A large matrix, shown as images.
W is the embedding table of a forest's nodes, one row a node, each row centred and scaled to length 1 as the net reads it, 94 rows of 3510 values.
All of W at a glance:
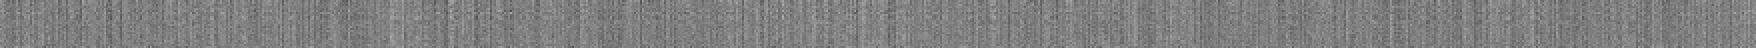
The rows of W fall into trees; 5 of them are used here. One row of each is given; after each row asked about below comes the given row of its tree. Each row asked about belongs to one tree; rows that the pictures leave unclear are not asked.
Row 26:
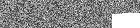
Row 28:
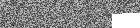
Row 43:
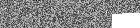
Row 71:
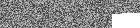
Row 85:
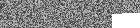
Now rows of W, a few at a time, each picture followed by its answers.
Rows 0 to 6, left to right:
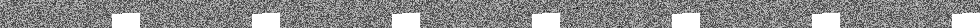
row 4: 28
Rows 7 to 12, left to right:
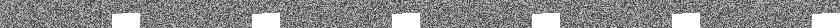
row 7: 26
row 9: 28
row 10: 43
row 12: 43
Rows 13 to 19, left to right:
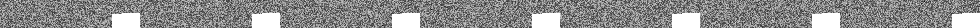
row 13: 85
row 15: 71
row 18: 26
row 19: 71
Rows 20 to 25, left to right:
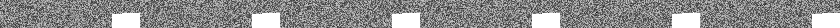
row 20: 28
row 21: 28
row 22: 28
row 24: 43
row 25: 26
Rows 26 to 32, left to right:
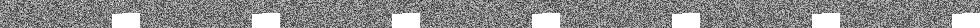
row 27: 26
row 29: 71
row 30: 28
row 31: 85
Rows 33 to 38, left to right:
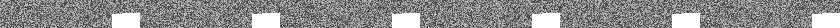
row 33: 28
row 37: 85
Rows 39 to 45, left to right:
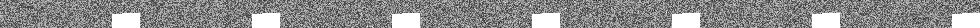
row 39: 28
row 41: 26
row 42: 43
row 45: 43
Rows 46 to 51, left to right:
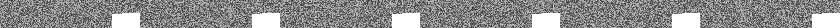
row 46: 43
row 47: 71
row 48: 28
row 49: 26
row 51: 85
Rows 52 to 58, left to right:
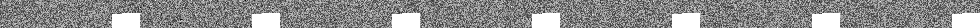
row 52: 71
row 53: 85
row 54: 71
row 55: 28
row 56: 85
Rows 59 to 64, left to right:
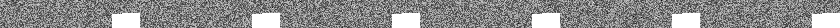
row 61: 85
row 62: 71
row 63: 43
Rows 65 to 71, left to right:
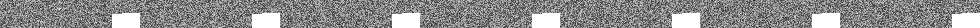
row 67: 85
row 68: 28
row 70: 43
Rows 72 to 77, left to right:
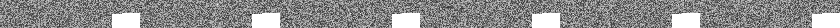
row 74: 71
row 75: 28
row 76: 26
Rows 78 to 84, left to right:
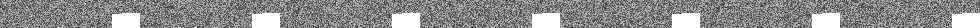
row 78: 71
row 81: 26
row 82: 85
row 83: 28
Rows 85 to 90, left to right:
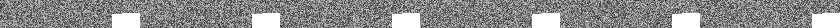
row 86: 26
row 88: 43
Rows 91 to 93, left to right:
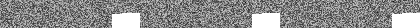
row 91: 71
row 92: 85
